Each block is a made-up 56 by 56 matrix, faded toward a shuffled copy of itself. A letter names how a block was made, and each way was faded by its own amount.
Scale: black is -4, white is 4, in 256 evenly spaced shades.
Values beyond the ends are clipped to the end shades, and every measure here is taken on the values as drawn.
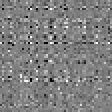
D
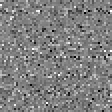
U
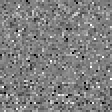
U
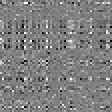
D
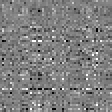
D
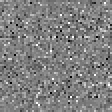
U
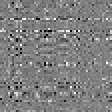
D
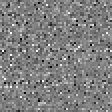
U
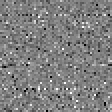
U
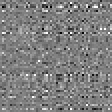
D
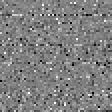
U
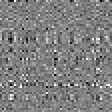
D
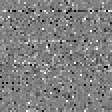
U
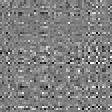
D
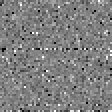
U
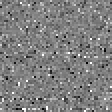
U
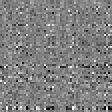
D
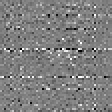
D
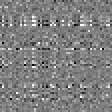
D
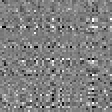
D
